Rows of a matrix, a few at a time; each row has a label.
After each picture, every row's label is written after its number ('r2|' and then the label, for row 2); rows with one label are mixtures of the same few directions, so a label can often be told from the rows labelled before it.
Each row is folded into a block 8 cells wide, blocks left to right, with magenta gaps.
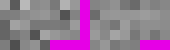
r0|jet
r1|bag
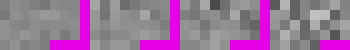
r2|bag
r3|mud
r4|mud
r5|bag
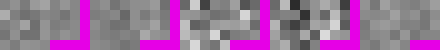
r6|bag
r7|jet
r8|jet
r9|jet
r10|jet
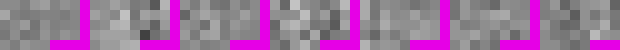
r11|bag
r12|jet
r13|bag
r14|jet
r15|mud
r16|bag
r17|jet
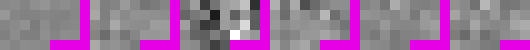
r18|bag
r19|mud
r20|jet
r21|mud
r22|mud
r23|mud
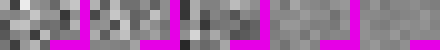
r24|jet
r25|bag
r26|mud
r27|jet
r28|jet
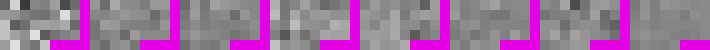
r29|jet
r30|jet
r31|mud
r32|mud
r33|jet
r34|bag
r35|mud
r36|mud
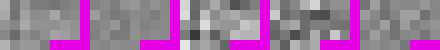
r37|mud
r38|bag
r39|mud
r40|bag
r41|bag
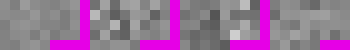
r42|jet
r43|bag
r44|jet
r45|bag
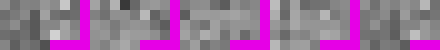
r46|jet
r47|mud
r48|bag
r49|mud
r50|jet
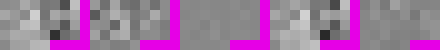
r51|jet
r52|bag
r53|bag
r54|jet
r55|mud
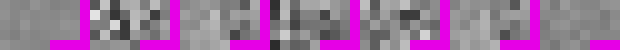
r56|mud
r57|bag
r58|jet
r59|mud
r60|bag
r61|jet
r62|jet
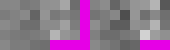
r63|jet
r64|jet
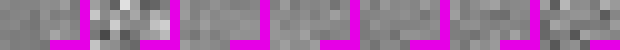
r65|jet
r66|mud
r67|mud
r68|jet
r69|jet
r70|bag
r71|jet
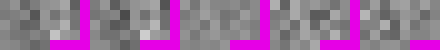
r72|jet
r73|jet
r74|bag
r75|bag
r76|bag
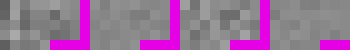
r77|mud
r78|bag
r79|bag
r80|bag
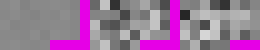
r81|jet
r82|jet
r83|bag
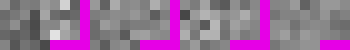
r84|jet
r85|jet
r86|bag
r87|mud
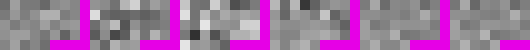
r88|bag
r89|bag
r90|mud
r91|mud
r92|jet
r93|jet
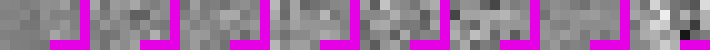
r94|jet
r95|bag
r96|bag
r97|mud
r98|jet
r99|bag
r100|bag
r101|jet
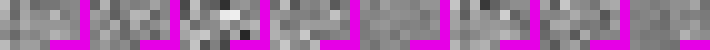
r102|mud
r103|bag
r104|bag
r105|jet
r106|jet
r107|mud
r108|jet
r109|jet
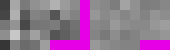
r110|mud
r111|mud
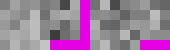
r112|jet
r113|jet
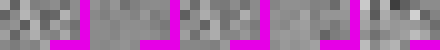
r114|bag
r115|mud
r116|bag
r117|jet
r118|mud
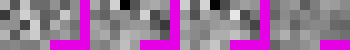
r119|bag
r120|mud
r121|mud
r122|mud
